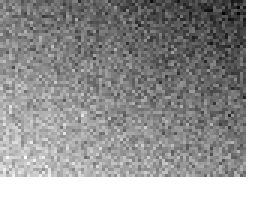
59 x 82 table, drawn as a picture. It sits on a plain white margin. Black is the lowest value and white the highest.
Ninth with the lowest average: top right. Odd rows or columns: none. Ninth with the highest average: bottom left. Grain: fine. Slope: up to the bottom left. Stripes: none.
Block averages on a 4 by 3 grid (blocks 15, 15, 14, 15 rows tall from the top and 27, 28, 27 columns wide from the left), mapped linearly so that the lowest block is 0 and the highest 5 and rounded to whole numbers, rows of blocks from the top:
210 / 321 / 432 / 543
